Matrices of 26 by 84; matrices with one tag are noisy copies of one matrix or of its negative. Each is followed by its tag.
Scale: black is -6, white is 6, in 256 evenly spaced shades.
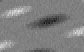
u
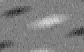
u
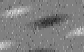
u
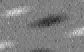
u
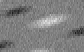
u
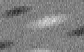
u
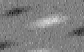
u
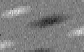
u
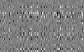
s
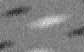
u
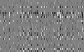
s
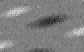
u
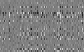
s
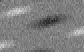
u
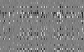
s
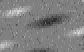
u
